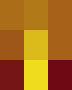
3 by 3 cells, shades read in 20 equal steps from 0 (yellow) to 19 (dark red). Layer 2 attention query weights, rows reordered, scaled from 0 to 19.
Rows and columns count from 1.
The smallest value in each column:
10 0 11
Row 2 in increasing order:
3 11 12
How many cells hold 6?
0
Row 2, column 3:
11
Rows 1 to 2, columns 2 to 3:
9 11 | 3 11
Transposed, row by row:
10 12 18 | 9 3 0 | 11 11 19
